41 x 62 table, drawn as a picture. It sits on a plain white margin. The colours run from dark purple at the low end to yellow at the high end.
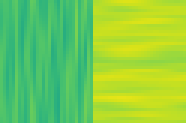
It is made of 1 by 2 panels. Panel 1,1: high, streaked downward, faint in contrast. Panel 1,2: very high, streaked across, faint in contrast.
